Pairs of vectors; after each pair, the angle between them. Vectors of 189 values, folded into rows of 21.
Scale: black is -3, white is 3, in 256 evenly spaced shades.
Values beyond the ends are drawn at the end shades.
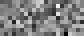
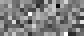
nearly opposite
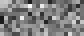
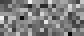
nearly opposite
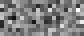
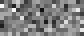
partly aligned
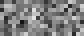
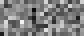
partly opposed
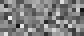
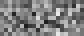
partly aligned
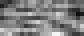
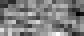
nearly parallel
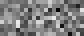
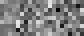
nearly parallel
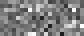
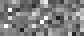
orthogonal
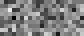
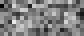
orthogonal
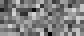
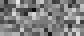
nearly parallel
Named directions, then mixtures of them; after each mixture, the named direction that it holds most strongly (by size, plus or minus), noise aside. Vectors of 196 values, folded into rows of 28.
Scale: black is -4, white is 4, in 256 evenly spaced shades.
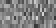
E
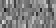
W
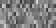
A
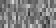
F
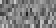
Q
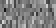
W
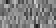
E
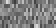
E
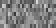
A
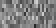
E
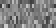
A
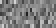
Q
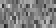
A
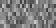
A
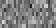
W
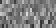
Q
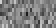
Q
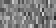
E
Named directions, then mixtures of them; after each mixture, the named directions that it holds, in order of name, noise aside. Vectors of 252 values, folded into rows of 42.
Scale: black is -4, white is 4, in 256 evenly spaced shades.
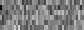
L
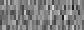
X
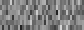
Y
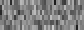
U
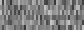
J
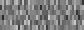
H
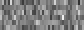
L, U, X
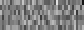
H, J, L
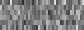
H, J, U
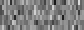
U, X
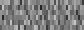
H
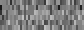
L, U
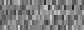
J, L, X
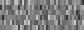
H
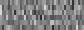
J, U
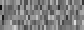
H, L
